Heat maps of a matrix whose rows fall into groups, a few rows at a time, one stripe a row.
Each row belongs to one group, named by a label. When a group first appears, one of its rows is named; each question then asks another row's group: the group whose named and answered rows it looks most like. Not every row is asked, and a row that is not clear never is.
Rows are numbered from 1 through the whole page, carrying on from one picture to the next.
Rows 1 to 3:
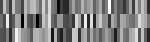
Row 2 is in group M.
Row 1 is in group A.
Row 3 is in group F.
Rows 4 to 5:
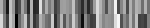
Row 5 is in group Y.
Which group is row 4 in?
Y
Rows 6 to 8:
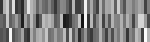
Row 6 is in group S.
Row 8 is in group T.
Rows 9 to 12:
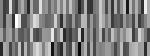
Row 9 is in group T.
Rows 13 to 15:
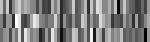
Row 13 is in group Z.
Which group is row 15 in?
Z
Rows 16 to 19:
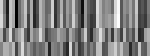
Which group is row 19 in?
Z
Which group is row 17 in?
Y
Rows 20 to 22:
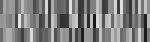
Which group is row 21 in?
Z
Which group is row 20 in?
Z
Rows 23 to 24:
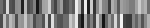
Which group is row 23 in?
M
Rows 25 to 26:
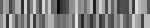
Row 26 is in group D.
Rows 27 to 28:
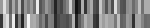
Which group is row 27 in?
A
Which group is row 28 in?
S
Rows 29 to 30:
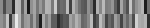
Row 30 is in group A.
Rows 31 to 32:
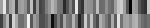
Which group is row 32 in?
S
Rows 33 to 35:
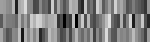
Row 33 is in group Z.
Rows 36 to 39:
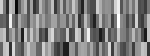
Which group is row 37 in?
T
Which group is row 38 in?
D
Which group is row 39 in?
A
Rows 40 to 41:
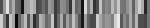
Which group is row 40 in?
S
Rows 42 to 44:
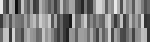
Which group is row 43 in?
F
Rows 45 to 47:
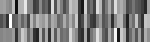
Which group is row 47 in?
Z
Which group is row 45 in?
Z
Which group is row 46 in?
T
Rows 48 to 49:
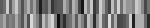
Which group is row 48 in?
S
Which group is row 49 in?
A
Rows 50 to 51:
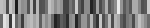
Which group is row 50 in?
D
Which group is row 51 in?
A
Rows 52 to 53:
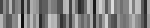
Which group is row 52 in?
S
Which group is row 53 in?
D
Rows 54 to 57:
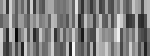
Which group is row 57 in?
Y
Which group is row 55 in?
T
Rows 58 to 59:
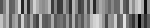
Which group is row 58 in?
F
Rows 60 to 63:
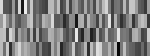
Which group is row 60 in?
D
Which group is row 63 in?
Z
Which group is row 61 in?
A
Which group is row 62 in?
D
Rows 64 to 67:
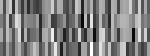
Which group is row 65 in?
M
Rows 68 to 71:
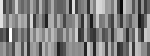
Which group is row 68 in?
Y
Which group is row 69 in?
D
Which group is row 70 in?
T
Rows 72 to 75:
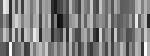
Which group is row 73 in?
A
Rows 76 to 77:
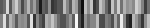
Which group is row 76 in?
S
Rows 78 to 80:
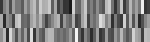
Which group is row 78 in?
F
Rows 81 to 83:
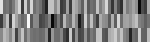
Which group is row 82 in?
S
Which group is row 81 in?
D
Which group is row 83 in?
Z
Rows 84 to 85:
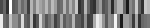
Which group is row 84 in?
T
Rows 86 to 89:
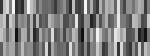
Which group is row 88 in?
Y
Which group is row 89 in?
Z
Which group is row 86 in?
S
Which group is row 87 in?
D
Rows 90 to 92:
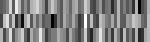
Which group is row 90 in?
T
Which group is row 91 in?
S
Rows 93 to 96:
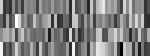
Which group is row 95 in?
Z
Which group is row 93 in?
Y
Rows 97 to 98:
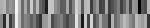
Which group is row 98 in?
M
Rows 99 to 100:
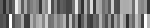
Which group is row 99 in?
M
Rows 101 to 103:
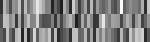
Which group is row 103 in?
F
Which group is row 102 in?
S
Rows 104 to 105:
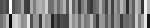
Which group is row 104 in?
T
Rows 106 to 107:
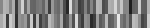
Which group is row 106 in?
Z
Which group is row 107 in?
D
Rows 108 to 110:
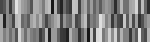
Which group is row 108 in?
F
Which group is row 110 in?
Z
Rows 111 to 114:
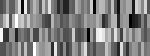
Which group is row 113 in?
Y
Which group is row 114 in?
F
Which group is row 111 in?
M
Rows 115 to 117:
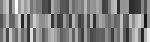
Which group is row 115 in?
Z
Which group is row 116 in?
F
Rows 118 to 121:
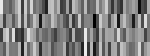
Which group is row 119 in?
M
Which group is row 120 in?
S
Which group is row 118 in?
D
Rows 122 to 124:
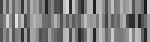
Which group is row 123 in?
T
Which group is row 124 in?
S
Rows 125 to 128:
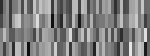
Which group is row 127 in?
A
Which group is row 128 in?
F
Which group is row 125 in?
F
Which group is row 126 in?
F
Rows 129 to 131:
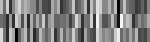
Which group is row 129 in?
Z
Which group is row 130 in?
M
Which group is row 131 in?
Y
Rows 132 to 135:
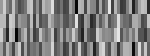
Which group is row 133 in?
D
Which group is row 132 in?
A
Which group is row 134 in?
Y
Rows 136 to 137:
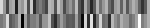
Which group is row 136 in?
D
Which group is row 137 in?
M
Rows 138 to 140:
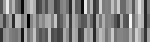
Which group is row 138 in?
S
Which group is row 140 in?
S
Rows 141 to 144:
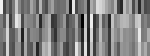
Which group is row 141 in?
Y
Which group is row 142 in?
M
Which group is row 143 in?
M
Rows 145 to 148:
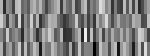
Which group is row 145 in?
T
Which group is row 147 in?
M
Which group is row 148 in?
M
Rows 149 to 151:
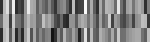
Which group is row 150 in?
A
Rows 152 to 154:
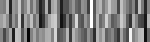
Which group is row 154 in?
F
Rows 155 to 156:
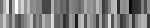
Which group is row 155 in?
Z
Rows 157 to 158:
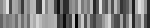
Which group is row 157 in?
A
